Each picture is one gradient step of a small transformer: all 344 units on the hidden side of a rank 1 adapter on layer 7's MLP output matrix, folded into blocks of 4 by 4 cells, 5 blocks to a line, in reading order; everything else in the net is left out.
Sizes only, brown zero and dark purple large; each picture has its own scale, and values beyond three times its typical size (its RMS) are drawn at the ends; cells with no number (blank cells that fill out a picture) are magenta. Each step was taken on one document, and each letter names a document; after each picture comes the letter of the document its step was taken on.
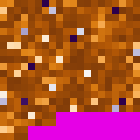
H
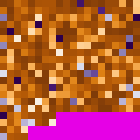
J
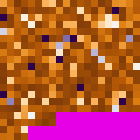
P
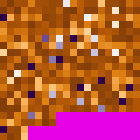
P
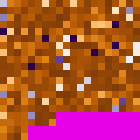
H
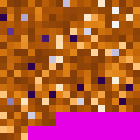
P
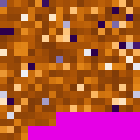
H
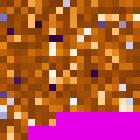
J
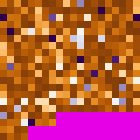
J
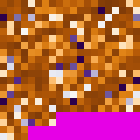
J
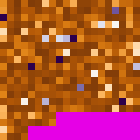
H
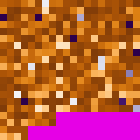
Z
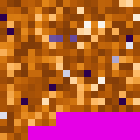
J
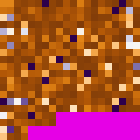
H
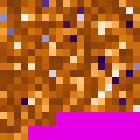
Z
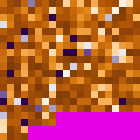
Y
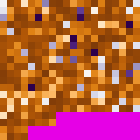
Z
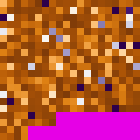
H
